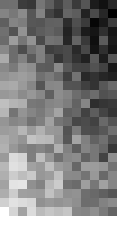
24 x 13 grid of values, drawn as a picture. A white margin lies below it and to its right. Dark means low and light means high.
The bottom left is the ninth with the highest average. The values follow a bell shape. There is an overall slope up to the bottom left. The ninth with the lowest average is the top right.
